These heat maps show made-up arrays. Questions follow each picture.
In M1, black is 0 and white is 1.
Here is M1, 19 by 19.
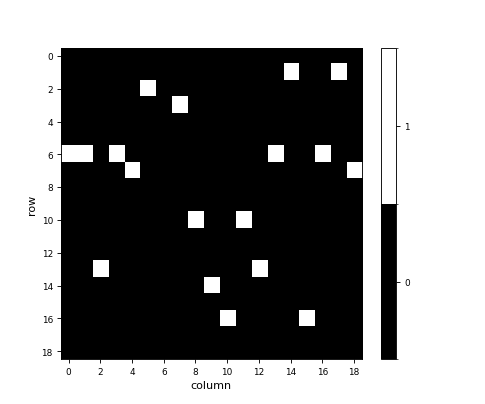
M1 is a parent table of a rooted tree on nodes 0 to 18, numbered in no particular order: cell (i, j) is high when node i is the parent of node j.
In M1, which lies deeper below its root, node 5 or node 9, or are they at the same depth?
the same depth
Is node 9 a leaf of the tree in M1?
yes
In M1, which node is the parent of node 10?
16
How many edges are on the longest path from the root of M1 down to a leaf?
3
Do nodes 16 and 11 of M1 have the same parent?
no
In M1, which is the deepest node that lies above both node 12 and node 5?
13
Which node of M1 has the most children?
6
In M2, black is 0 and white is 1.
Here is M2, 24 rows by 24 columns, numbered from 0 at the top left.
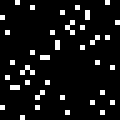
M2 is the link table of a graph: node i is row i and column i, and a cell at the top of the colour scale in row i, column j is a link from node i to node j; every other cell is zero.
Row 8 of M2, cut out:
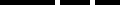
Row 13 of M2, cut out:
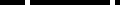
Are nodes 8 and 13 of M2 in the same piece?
yes
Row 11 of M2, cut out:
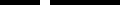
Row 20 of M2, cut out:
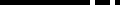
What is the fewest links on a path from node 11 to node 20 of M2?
3
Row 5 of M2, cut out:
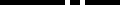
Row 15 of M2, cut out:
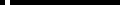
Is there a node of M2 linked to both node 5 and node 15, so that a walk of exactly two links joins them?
no
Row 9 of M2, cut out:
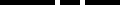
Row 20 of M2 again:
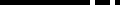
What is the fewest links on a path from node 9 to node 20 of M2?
4
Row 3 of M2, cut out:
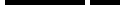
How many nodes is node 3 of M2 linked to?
2
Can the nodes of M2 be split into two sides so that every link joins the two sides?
no
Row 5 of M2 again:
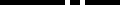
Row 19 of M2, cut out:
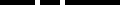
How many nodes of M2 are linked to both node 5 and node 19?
0
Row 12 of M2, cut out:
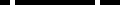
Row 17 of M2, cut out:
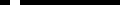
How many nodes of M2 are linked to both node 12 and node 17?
1
